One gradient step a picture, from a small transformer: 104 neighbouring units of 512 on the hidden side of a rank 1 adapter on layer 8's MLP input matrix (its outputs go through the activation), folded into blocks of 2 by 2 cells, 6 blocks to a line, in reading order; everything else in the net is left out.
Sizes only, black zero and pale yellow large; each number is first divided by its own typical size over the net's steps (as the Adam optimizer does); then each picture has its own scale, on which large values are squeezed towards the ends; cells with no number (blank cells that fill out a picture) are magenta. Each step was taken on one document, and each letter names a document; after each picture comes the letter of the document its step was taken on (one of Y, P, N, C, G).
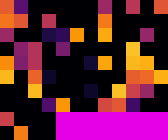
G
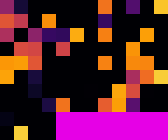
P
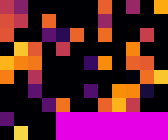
P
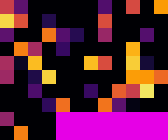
G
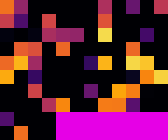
P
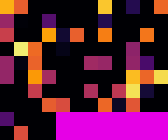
G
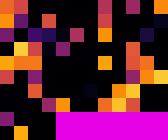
P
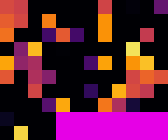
G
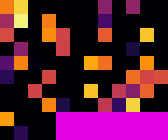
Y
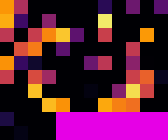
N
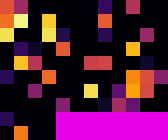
Y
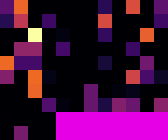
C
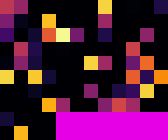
N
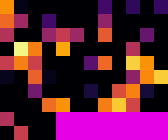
P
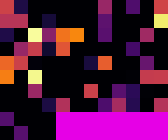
C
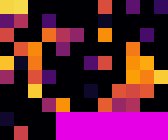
G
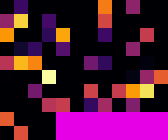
Y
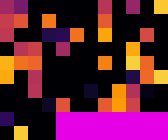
P
